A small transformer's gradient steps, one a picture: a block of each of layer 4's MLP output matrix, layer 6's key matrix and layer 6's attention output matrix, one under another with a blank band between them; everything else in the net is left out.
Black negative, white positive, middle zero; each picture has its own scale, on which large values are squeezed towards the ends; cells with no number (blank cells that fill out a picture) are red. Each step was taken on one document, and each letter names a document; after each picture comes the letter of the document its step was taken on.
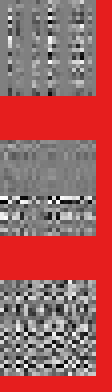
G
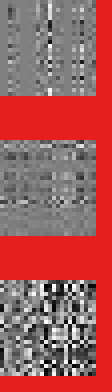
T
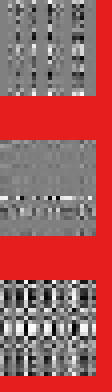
G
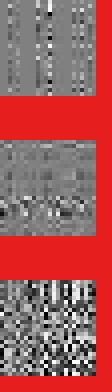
T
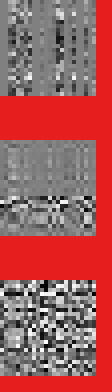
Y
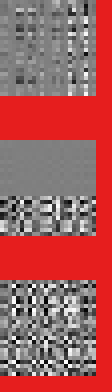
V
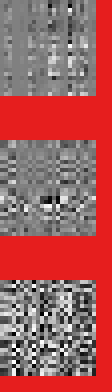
V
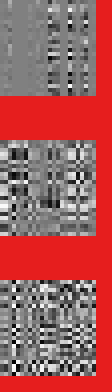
V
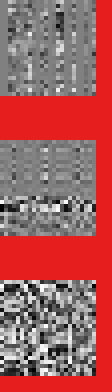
Y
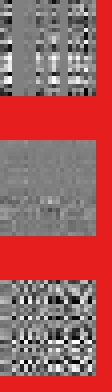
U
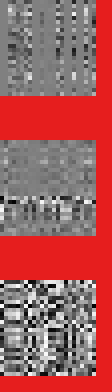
Y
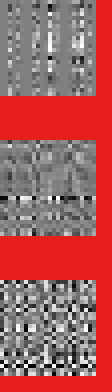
G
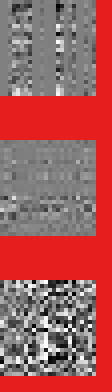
Y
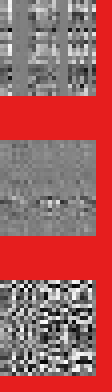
U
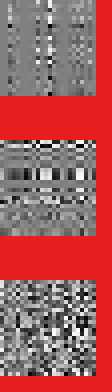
T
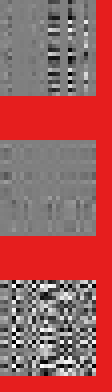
V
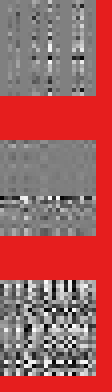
G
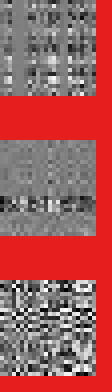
U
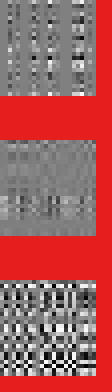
G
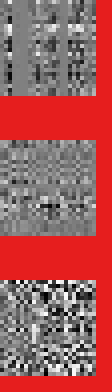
U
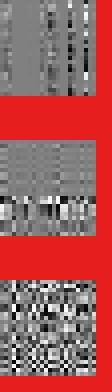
V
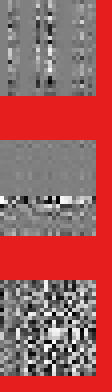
T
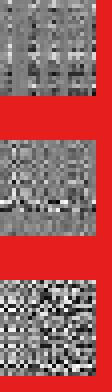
U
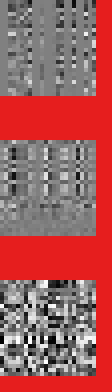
Y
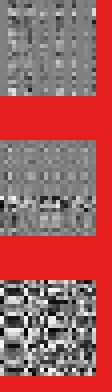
Y
